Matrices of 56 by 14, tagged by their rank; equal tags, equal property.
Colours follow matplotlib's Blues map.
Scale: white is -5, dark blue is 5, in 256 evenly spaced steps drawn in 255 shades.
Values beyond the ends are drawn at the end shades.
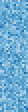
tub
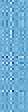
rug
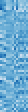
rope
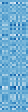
rug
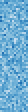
tub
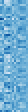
rope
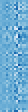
rug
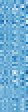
rope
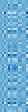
rug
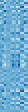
rug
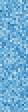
tub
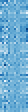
rope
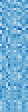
rope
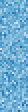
tub
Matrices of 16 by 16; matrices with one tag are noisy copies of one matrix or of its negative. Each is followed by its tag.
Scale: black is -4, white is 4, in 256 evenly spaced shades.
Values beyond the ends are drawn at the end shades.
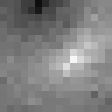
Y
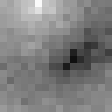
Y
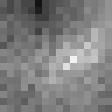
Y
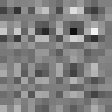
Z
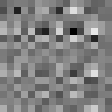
Z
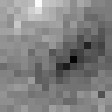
Y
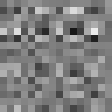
Z
